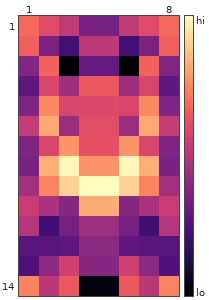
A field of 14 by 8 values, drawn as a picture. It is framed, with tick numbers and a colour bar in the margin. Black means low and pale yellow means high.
It is mirror symmetric from left to right. The centre is the smoothest part. There is no overall slope. No regular stripes run through it. Overall the values sit about 50% of the way up the scale. The ninth with the highest average is the centre.
